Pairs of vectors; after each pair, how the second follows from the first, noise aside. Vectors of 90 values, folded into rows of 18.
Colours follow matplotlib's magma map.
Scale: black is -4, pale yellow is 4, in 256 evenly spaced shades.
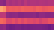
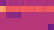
partly zeroed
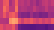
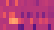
partly zeroed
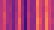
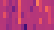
partly zeroed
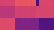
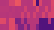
partly zeroed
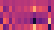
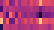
wrapped around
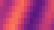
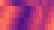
wrapped around
